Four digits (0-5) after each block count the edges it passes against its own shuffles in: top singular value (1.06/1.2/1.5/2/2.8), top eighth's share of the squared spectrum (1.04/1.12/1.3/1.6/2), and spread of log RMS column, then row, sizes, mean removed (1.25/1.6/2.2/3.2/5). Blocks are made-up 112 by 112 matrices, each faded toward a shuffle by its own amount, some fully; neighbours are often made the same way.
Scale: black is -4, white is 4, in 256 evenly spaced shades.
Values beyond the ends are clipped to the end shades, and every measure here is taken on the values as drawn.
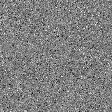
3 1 0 0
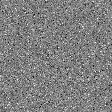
2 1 0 0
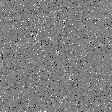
0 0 0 0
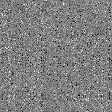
3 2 1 1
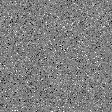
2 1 0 0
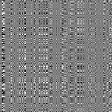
5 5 5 4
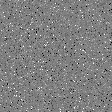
0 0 0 0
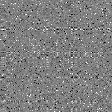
4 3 1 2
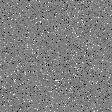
0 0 0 0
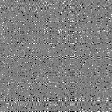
5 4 2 3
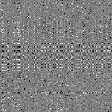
5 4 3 3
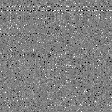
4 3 1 2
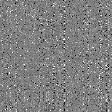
4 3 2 1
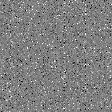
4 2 1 0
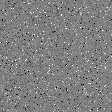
0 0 0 0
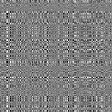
5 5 4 4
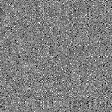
4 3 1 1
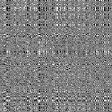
5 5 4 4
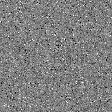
3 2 0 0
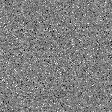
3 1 0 0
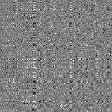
5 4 3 3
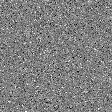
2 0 0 0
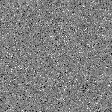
2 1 0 0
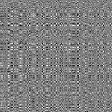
5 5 4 4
